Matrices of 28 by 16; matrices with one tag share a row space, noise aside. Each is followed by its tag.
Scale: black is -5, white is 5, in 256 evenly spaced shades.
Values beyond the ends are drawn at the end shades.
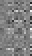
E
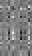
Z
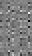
Z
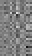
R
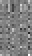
Z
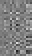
R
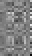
E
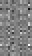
Z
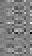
E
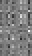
Z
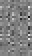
Z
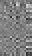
R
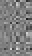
R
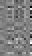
E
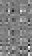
Z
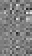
R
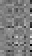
E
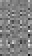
Z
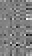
R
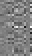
E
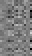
E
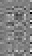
E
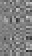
R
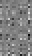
Z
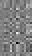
R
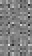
Z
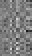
R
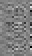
E
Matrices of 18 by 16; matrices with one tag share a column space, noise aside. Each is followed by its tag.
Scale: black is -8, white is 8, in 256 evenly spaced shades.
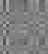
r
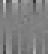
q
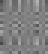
r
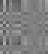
r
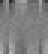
q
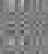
r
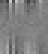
q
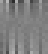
q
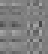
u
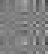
r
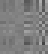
r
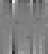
q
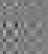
u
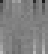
q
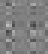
u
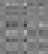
u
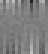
q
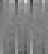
q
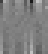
q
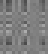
r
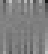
q
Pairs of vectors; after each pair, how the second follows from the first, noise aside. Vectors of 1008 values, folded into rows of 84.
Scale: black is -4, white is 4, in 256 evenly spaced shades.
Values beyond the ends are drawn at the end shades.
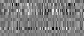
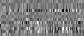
wrapped around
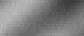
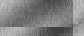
wrapped around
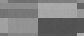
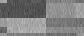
reversed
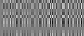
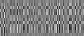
wrapped around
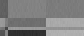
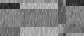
wrapped around
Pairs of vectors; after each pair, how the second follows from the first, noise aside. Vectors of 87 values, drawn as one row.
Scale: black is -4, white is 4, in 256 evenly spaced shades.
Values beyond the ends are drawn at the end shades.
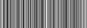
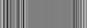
partly zeroed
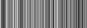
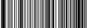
scaled up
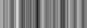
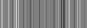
partly zeroed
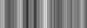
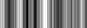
scaled up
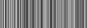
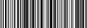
scaled up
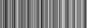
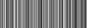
sign-scrambled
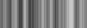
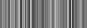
sign-scrambled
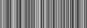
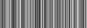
negated
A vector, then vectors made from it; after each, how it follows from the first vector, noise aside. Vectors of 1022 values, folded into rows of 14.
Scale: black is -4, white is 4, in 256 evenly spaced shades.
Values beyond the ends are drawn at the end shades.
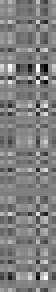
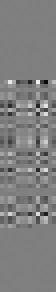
partly zeroed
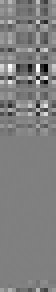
partly zeroed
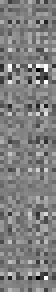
sign-scrambled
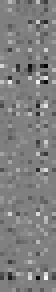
partly zeroed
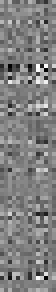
sign-scrambled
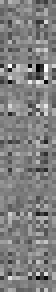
sign-scrambled
